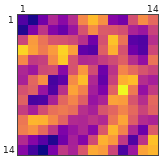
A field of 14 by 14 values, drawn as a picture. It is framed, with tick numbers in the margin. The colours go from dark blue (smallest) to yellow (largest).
Average level on the scale: 50%. Odd rows or columns: none. Slope: none. Rings: centred on the middle left. Ninth with the highest average: middle right.
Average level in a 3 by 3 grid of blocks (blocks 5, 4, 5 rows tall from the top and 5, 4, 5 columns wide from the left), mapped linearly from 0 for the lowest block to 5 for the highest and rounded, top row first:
3 3 2 / 0 3 5 / 1 2 4
